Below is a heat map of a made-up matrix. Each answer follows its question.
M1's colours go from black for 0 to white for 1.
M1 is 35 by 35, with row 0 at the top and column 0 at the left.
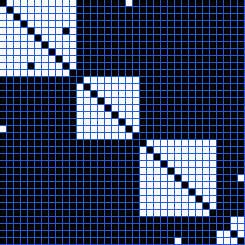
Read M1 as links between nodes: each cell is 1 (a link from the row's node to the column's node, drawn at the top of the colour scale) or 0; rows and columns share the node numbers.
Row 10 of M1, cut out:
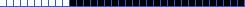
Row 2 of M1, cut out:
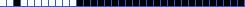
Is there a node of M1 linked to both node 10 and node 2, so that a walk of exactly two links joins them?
yes
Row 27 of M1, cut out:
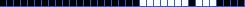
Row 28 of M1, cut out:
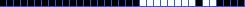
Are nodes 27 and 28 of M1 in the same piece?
yes
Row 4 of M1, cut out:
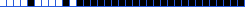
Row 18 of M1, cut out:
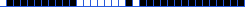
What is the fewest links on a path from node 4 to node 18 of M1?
2
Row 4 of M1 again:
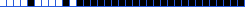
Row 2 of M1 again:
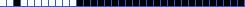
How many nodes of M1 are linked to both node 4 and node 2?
8
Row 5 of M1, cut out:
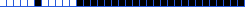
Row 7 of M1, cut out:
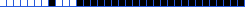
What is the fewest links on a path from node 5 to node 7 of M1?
1
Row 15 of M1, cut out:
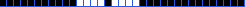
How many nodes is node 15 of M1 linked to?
8
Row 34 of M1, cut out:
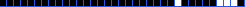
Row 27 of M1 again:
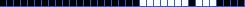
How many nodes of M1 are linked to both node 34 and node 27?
1
